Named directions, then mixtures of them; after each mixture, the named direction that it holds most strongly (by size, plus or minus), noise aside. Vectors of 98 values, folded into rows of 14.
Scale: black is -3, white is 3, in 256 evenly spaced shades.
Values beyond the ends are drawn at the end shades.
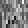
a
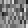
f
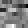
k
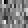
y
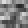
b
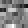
k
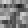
b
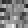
b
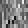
a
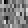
y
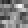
b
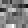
k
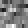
k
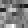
k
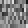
f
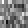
b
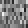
f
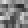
b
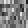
f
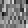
f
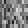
a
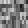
b
